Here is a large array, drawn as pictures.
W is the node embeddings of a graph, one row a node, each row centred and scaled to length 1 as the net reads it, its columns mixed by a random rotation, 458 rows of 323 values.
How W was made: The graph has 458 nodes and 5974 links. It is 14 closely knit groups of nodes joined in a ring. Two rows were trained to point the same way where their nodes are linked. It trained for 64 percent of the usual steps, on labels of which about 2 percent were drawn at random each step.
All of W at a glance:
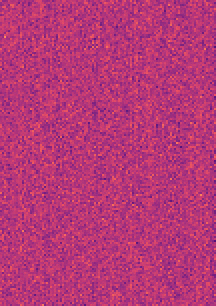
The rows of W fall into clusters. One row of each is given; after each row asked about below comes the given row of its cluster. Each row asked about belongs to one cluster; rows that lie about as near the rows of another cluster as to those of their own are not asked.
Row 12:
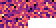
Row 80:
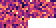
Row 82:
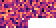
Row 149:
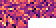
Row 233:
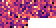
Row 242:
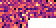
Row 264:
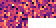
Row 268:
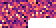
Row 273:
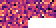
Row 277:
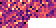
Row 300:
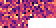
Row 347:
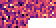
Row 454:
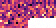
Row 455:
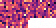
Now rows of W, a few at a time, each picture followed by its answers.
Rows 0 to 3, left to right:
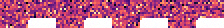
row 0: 455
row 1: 12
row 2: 264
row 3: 273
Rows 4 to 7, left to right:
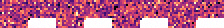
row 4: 149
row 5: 264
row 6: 273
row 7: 277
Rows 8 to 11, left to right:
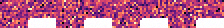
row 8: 277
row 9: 233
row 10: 454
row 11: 242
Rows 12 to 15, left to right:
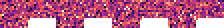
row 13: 82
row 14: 277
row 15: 242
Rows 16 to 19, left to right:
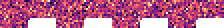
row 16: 80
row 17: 277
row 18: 242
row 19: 82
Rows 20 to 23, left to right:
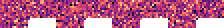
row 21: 273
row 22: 277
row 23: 149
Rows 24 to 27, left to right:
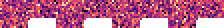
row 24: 242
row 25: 277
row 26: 455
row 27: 233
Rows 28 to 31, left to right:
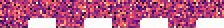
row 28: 273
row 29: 264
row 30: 82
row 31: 455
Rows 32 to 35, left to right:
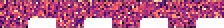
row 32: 273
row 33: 264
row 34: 80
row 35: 82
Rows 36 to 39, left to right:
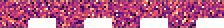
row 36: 149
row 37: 82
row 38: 268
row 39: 233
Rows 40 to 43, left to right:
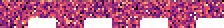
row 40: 233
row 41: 149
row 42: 233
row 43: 242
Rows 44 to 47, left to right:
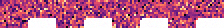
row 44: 149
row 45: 233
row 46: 300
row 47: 277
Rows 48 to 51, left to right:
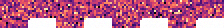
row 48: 149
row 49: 264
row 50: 233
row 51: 454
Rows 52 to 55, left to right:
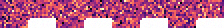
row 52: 347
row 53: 149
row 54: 454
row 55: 82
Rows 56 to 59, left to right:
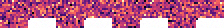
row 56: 454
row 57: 273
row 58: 82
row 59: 273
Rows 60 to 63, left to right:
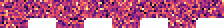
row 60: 82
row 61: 149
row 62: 277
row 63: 149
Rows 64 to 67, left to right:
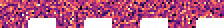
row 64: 242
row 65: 233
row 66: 277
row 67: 273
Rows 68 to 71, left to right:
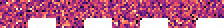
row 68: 277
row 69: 82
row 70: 149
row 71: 149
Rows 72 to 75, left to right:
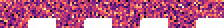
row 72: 455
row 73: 455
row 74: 264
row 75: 347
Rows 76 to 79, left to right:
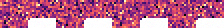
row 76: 242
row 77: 455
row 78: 454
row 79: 300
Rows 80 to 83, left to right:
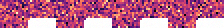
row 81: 273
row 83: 300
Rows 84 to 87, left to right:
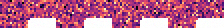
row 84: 347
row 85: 80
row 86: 233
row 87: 455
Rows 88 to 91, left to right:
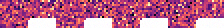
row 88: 80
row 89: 455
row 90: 242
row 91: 347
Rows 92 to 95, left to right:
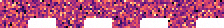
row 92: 455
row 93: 233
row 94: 454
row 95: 12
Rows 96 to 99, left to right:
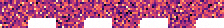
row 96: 268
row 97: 455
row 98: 347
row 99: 347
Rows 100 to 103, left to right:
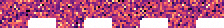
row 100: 277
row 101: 264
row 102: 300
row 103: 455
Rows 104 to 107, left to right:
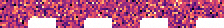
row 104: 273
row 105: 273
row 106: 12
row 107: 233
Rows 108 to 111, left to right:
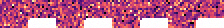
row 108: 264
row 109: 300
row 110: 242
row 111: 277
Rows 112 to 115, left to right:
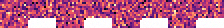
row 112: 454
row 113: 273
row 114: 82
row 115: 82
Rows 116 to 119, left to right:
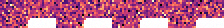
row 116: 347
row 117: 347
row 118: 455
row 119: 454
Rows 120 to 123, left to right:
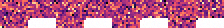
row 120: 242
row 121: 277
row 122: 80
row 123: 149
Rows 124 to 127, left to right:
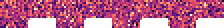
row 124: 82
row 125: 233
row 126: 264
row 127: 242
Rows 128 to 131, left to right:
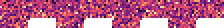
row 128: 12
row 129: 264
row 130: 12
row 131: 455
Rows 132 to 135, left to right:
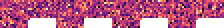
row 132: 149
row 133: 264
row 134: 82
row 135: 347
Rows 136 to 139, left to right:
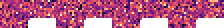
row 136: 80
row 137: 233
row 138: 264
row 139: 80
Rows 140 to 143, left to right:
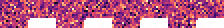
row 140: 347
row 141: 277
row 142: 268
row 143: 233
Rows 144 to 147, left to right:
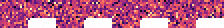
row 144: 80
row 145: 273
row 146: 12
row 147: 454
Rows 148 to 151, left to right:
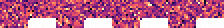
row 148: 300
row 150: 242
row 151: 268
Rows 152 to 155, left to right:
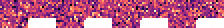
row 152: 264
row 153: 273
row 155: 300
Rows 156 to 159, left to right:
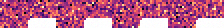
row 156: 300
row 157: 273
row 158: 347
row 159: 347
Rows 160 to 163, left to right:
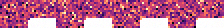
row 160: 347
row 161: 233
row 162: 268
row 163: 268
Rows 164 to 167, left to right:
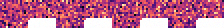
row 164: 455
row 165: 82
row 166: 347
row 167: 82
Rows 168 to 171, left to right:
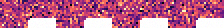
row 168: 300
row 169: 273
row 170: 277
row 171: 273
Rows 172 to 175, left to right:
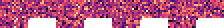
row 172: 233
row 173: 149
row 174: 233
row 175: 273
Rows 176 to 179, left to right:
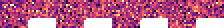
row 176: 347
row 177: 347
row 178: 82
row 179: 264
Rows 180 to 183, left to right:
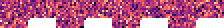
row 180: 454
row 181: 273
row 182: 233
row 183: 12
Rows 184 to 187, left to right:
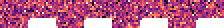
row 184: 12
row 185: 268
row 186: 12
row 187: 455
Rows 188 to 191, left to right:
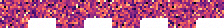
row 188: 455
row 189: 80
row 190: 455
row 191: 455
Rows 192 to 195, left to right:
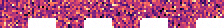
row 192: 264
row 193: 149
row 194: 242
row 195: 455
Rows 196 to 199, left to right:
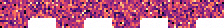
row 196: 273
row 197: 455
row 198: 268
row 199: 455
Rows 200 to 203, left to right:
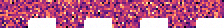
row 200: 82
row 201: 233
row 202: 268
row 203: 82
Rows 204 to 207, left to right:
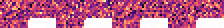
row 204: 277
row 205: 80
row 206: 277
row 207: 12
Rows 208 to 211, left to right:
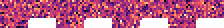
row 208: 82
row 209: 12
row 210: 12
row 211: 268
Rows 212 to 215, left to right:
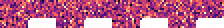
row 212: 149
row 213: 233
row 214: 273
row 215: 233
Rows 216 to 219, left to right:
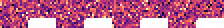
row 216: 242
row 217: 82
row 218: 268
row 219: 277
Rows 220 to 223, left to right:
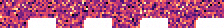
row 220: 277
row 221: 277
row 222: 347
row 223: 277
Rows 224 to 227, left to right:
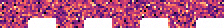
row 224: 273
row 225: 242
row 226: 300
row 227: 242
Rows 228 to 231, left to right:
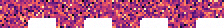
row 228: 12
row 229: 300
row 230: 300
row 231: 80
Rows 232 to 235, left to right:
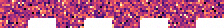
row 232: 454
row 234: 268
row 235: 268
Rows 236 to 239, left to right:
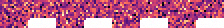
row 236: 347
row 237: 82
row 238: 268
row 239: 277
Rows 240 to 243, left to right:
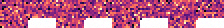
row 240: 273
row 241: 455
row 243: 277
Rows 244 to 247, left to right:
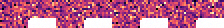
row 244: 273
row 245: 242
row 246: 268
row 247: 80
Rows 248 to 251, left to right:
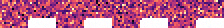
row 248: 268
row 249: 277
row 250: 347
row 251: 80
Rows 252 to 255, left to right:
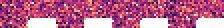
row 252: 347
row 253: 268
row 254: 454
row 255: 273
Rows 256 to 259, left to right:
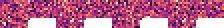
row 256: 149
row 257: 233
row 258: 273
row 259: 233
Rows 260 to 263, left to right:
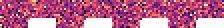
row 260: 268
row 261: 12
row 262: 347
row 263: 242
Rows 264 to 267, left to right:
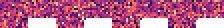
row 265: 242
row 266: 273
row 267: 82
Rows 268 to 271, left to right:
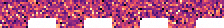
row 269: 268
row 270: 242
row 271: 454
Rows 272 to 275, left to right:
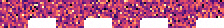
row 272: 300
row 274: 454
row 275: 12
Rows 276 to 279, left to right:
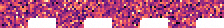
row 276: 80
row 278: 264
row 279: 454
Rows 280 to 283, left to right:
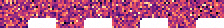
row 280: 82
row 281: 454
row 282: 242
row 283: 300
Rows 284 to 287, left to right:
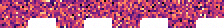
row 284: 80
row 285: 300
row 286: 277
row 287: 82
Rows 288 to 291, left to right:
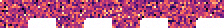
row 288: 455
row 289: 455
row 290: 300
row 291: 273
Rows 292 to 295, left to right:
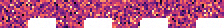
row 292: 347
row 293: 347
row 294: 454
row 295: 12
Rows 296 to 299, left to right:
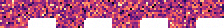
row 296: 454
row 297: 12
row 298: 277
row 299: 264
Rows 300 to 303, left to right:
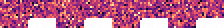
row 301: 233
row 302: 242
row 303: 82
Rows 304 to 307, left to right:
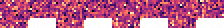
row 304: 277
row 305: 277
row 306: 264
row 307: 264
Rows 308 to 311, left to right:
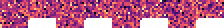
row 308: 268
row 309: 455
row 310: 80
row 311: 347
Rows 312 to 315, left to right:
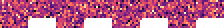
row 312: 268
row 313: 264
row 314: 12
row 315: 80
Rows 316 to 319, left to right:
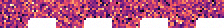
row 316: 347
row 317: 149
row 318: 12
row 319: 149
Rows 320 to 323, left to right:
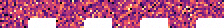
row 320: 273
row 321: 12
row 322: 277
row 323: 242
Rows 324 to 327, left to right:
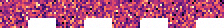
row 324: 242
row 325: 233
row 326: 268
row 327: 12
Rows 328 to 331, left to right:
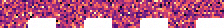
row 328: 300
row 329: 12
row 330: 80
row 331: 277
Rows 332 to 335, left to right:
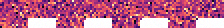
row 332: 264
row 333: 12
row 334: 273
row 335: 149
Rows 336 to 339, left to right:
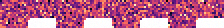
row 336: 454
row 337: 347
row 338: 242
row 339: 268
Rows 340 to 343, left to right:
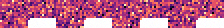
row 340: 454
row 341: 233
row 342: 264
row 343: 273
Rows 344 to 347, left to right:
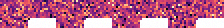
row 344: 149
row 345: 300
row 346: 455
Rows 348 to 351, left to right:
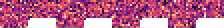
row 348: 300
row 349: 454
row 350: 12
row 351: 82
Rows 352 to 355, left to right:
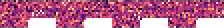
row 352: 12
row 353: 277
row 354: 242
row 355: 455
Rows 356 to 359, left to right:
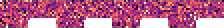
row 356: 455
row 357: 268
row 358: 233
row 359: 242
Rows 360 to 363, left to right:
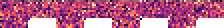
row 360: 273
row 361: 242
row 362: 149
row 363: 12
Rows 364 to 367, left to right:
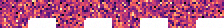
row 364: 264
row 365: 12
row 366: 264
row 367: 455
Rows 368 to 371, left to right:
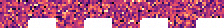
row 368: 300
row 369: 454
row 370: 277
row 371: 149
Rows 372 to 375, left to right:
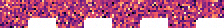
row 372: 233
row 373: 268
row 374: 277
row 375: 80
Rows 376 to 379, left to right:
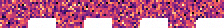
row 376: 454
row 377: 277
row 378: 347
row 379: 300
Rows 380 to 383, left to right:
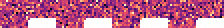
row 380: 242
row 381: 455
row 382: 264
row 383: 454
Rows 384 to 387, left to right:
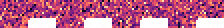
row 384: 12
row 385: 12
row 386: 233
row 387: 233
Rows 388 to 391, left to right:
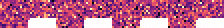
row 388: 80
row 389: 268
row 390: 233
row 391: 347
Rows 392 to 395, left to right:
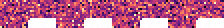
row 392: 242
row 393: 264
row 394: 242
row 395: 273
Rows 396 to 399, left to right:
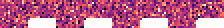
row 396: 233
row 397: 273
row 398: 347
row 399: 300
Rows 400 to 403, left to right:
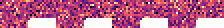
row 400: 277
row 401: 300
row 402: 273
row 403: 233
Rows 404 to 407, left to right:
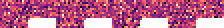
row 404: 233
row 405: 82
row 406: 233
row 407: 268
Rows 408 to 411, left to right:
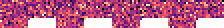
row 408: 454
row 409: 264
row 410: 300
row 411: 242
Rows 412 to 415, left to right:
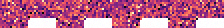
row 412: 233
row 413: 149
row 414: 264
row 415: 149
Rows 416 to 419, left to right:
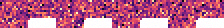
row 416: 277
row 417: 264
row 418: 455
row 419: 12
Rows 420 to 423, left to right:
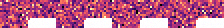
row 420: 242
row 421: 82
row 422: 455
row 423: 233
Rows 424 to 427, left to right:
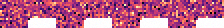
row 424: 273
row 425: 347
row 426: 264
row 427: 233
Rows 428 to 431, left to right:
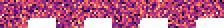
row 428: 12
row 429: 12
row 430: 347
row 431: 12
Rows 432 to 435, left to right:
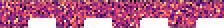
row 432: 233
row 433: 233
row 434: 300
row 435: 454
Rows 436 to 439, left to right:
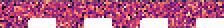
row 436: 273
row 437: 264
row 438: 300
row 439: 264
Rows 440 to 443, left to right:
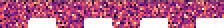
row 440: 12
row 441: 268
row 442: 454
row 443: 268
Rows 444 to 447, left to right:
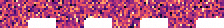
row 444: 12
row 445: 273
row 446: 264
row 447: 82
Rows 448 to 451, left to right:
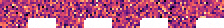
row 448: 264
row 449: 455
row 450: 12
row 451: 273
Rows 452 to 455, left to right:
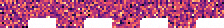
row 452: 82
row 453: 300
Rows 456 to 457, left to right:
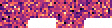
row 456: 347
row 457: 454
